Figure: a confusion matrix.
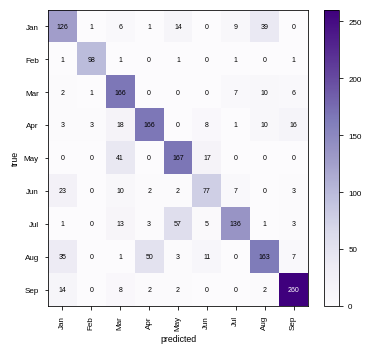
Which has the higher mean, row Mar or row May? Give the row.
May
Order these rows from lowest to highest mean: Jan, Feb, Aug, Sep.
Feb, Jan, Aug, Sep
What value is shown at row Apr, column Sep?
16
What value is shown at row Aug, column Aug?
163
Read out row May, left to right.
0 0 41 0 167 17 0 0 0
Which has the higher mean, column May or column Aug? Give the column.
May
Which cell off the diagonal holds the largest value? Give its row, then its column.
Jul, May
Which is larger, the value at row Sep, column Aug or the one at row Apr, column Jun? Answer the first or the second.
the second
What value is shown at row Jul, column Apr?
3
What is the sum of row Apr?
225
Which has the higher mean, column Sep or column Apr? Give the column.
Sep
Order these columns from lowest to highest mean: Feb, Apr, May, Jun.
Feb, Jun, Apr, May
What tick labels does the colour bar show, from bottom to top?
0, 50, 100, 150, 200, 250
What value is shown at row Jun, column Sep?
3
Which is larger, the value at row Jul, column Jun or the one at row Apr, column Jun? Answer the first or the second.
the second
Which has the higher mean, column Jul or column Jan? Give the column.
Jan
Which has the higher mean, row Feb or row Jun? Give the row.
Jun
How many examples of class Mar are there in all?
192
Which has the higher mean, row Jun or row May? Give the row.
May
